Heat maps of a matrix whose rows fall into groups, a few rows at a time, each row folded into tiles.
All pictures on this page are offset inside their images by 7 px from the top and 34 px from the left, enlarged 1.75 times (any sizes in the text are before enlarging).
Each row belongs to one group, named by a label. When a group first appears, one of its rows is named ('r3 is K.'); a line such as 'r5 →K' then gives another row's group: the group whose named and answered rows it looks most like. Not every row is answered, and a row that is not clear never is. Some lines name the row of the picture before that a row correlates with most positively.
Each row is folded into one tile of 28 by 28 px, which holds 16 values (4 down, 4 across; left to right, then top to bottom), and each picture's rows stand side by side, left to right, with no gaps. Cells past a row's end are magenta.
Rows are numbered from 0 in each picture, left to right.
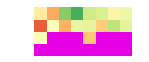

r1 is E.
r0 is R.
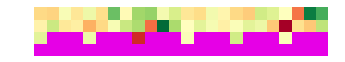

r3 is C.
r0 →C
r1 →R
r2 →E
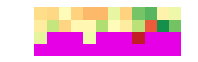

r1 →C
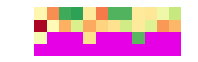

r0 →R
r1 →R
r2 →C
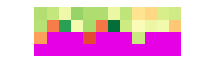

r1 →E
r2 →C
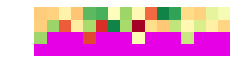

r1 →E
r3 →C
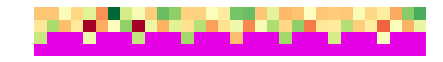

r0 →C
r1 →R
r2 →R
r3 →C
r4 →E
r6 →C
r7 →R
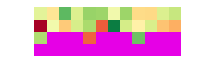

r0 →R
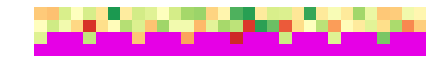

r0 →C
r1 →R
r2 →E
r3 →E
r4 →E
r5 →R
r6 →R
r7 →C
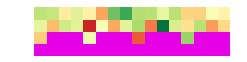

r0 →E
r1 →R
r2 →E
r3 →C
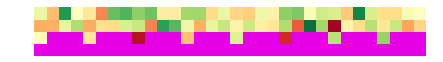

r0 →R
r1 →R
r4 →C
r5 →E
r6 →R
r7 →C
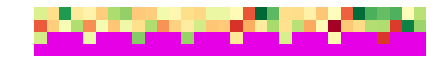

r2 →C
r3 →C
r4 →R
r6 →R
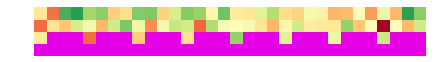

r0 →R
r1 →E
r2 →E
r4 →C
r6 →C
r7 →R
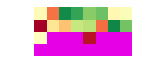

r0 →R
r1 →E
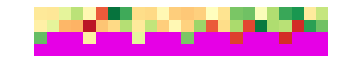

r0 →C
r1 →R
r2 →C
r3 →C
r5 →E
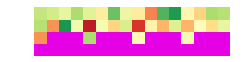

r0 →E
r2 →R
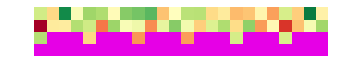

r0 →R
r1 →E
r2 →E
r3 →E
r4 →C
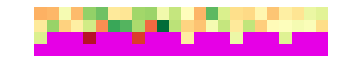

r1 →E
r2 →E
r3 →R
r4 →C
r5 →C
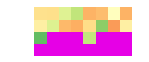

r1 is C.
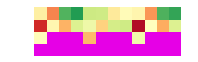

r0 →R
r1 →E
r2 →R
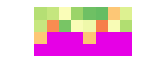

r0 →E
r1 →E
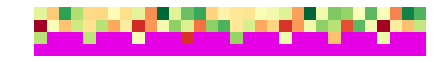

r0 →R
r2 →R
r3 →E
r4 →C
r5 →R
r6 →E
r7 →R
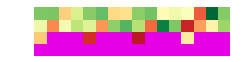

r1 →E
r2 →E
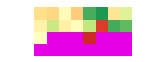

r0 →C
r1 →E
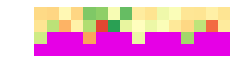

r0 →C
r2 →C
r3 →C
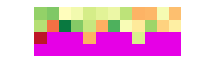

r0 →E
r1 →E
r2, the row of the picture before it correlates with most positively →0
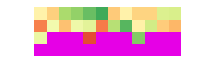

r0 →R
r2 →C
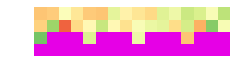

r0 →C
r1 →C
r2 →C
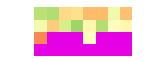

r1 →C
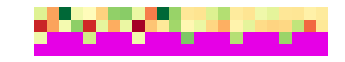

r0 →R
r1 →R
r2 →R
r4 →C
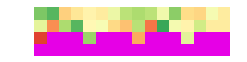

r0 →E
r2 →E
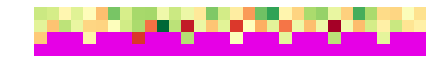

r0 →E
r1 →R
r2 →E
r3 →R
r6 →R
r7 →C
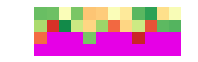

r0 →E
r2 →E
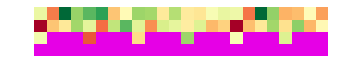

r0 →R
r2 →E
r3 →C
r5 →C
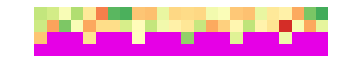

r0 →E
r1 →R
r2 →C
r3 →C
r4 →C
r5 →R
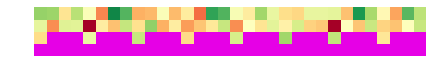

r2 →C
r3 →R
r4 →R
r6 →R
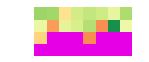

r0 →E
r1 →E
